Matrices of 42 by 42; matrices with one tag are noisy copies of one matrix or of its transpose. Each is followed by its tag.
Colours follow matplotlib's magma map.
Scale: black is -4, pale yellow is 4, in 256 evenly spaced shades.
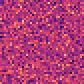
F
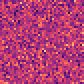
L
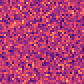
F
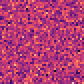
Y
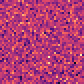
F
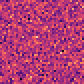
Y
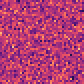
Y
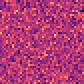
Y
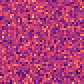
Y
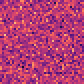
F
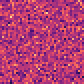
Y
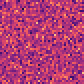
Y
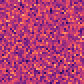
F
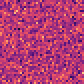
Y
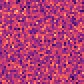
Y
